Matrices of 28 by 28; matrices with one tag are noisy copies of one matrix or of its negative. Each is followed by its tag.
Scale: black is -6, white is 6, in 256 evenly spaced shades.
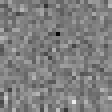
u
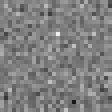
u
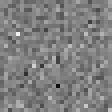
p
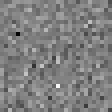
p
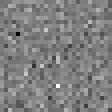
p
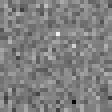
u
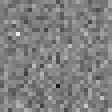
p
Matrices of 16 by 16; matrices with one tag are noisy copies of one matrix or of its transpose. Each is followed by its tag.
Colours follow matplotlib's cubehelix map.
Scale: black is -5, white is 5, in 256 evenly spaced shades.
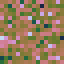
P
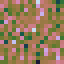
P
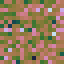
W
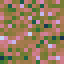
P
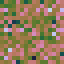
W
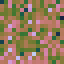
W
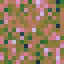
P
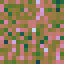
P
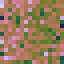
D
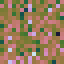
W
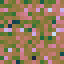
W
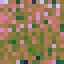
D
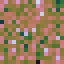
P
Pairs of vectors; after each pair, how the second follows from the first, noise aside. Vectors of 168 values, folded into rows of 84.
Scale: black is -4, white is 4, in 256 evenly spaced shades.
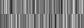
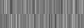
shrunk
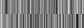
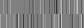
partly zeroed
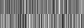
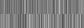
shrunk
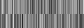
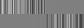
partly zeroed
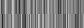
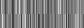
negated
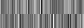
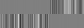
partly zeroed
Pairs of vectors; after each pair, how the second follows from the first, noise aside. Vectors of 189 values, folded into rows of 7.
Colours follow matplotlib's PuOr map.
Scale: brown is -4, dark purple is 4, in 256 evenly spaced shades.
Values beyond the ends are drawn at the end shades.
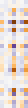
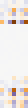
partly zeroed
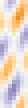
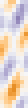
negated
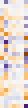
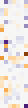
partly zeroed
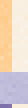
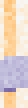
wrapped around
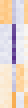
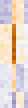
negated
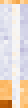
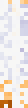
partly zeroed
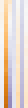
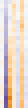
negated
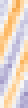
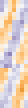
wrapped around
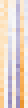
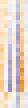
wrapped around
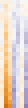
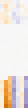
partly zeroed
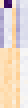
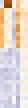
negated
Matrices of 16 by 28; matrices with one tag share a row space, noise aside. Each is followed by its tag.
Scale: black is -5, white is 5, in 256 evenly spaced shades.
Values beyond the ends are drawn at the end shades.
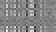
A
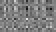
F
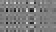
A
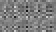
F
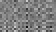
F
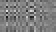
A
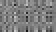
F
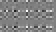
F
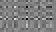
F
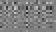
F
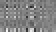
A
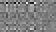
A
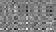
F
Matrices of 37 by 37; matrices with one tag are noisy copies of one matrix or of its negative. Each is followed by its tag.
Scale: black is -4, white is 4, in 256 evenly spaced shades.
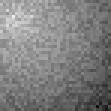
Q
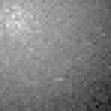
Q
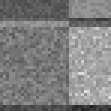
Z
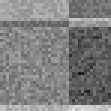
Z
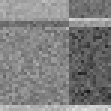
Z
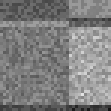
Z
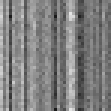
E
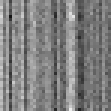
E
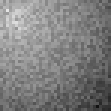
Q
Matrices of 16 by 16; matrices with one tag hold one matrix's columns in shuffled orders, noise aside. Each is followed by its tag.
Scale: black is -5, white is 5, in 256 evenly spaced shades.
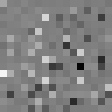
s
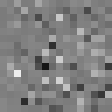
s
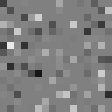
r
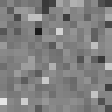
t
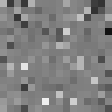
t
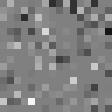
t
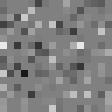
r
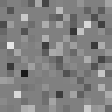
r
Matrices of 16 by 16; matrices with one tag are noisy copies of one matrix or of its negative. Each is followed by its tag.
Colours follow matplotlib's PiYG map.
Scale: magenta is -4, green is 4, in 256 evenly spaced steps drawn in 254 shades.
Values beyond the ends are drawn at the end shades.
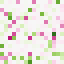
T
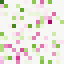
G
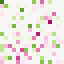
G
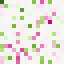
G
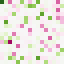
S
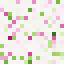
T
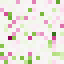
T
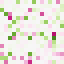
T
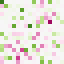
G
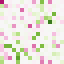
G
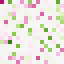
S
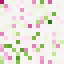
G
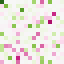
G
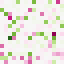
T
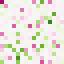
G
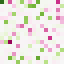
S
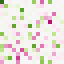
G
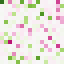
S
